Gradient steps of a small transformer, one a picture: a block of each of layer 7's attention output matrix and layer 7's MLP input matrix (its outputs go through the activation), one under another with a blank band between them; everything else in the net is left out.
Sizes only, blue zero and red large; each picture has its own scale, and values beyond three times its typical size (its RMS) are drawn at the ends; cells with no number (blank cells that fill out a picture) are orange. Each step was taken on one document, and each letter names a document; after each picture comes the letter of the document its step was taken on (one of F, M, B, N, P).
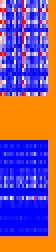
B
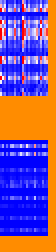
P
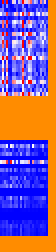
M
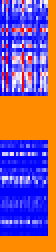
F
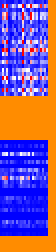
F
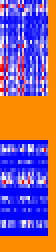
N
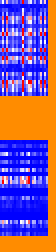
F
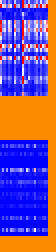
P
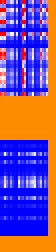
B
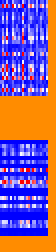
F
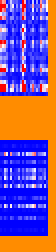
B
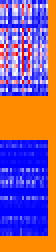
M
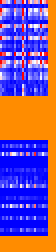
P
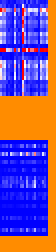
P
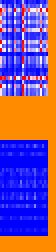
P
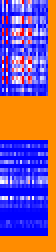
F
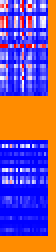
M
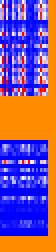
N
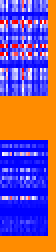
M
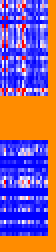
N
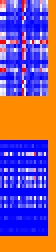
B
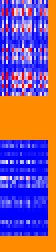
F
